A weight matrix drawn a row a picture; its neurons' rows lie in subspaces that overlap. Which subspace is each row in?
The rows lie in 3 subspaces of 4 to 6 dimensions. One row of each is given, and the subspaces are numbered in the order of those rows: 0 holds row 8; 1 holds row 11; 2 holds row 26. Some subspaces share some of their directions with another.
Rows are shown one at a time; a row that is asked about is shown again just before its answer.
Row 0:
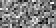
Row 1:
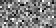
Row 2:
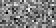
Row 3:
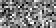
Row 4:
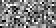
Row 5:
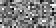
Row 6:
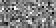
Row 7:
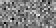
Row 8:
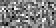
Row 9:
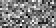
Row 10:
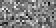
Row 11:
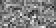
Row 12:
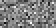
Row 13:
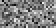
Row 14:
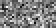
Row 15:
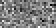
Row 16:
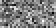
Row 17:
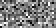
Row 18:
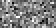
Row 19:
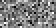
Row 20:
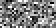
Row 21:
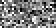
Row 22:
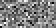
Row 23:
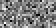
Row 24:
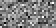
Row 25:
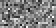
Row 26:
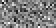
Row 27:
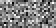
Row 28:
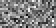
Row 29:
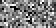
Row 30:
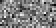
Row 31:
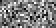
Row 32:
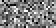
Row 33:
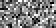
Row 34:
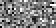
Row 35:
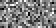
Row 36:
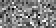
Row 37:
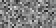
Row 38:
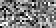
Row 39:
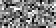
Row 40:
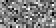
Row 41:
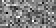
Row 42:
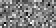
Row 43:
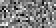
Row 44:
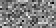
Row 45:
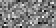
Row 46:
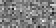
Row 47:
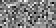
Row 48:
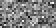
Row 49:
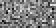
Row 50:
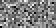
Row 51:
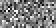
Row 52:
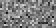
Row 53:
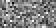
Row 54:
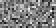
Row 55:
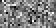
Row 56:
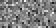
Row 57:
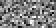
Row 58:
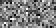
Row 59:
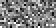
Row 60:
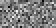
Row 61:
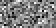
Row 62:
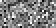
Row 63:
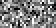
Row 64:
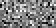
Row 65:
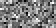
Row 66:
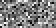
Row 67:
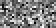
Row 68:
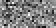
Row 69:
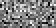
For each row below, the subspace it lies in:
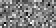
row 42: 1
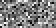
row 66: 0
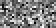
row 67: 1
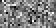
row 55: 0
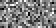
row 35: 1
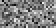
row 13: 2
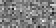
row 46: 2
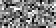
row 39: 1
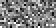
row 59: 2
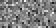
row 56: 1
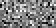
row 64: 2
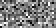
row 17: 0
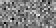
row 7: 1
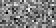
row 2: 0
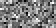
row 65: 1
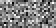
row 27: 1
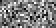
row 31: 0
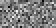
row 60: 0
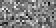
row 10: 0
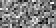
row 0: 1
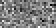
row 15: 2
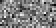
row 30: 0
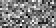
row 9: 2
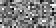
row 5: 0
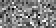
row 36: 1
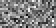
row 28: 2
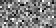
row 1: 1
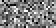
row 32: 2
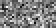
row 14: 1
